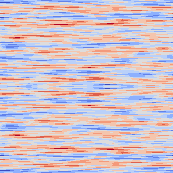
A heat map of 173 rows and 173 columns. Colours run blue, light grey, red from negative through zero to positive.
The top and bottom halves mirror each other. Streaks run across, left to right. There is no overall slope. Horizontal stripes repeat 12 times down the table.
